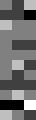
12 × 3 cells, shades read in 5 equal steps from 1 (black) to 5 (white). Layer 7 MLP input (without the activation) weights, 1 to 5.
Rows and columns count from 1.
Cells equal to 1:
3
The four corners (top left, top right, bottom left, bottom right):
3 4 4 2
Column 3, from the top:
4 1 3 3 2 3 2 3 2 3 5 2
